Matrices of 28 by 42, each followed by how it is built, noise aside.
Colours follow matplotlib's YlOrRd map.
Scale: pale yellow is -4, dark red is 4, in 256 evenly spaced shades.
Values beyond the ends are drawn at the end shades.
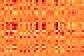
low rank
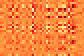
low rank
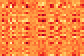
low rank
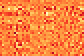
low rank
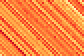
Toeplitz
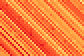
Toeplitz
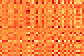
low rank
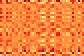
low rank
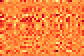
low rank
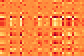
low rank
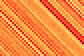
Toeplitz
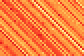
Toeplitz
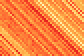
Toeplitz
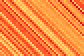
Toeplitz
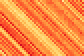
Toeplitz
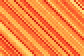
Toeplitz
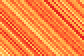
Toeplitz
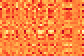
low rank
